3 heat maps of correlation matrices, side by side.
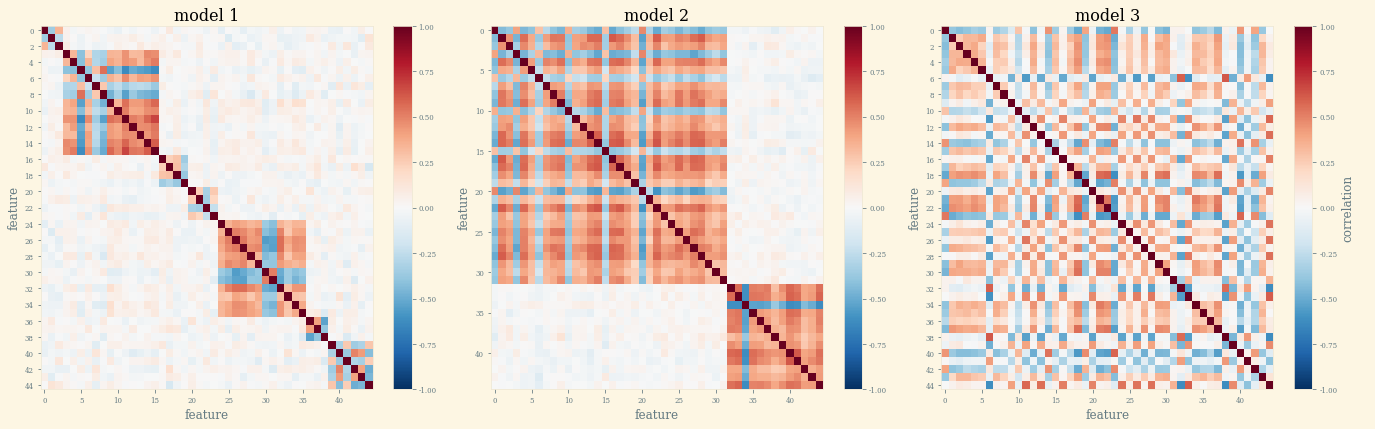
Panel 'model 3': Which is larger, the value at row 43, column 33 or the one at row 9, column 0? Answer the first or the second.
the first
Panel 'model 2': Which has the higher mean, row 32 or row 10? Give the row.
32
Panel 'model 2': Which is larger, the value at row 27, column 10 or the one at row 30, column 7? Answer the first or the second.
the second
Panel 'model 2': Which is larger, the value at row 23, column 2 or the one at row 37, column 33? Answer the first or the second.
the second
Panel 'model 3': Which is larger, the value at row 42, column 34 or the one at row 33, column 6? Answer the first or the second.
the first
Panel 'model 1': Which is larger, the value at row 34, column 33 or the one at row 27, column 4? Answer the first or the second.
the first
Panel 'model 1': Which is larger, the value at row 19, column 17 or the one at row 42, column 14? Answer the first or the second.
the second
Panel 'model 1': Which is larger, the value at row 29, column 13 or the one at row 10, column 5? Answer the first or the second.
the first
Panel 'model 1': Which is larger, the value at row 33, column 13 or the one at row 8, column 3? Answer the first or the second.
the first
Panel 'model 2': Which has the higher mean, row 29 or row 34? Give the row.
29
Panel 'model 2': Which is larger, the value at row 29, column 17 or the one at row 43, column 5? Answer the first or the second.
the first
